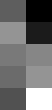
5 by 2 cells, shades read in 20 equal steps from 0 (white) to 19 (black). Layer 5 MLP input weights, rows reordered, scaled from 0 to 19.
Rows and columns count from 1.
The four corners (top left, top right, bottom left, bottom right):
12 19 13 0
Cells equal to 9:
1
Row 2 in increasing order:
8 17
